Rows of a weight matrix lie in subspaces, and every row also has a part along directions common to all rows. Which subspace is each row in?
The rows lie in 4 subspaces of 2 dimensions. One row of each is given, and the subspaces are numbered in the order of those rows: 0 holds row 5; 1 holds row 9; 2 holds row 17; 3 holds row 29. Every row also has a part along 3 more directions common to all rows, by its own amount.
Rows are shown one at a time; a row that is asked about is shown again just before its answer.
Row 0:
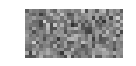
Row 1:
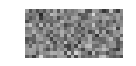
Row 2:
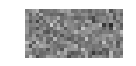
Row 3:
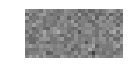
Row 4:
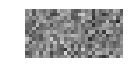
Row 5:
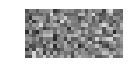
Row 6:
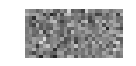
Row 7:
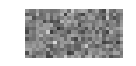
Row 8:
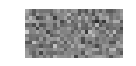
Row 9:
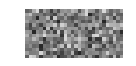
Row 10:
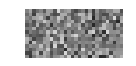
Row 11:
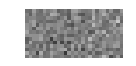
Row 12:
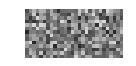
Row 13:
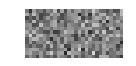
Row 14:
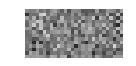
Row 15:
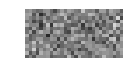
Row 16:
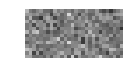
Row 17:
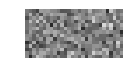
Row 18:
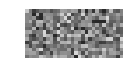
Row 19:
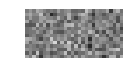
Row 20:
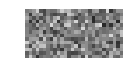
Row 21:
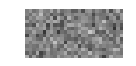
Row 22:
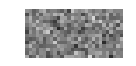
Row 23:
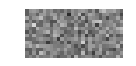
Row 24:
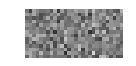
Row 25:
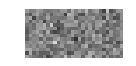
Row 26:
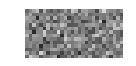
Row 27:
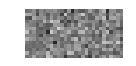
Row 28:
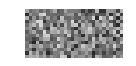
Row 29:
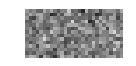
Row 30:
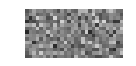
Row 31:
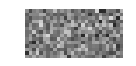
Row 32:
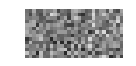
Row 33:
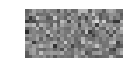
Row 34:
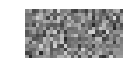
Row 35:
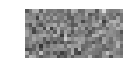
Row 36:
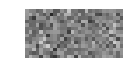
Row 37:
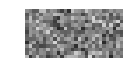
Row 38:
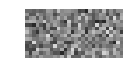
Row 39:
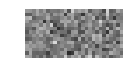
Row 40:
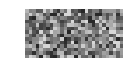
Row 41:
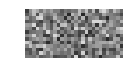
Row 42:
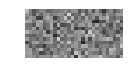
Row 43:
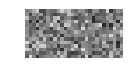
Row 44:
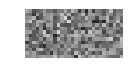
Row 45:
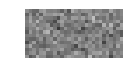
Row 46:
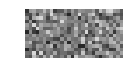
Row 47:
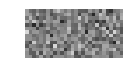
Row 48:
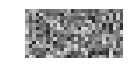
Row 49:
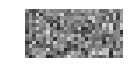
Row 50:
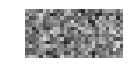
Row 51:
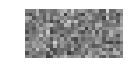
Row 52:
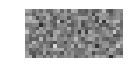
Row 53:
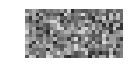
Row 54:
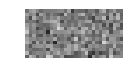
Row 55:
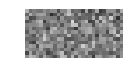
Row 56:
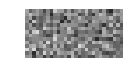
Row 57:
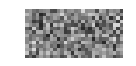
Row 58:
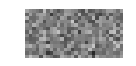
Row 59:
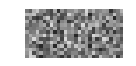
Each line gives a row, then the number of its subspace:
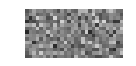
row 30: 0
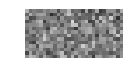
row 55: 3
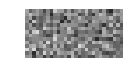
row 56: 0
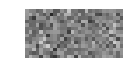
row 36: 3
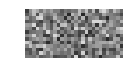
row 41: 0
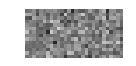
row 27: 2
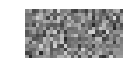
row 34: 1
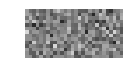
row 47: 0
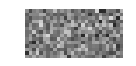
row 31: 3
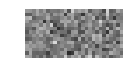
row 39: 2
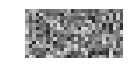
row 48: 2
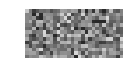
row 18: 0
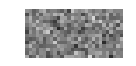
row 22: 2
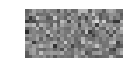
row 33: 0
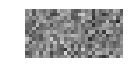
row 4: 1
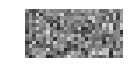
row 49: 2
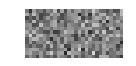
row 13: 1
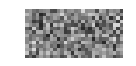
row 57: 3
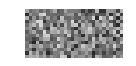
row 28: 3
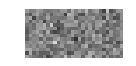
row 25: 2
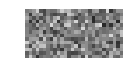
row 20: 2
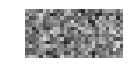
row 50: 3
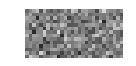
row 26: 1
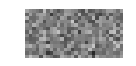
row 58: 3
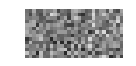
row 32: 1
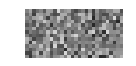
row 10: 1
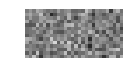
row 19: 1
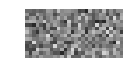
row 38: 0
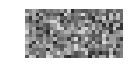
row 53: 2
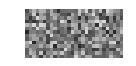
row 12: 0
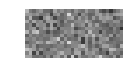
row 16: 0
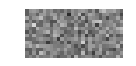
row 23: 0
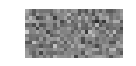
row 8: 0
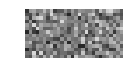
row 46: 0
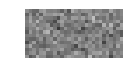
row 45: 2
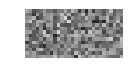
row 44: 0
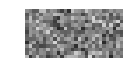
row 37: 2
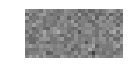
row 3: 3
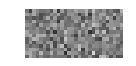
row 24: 1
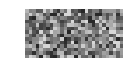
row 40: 3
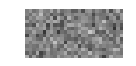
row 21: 1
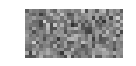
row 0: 3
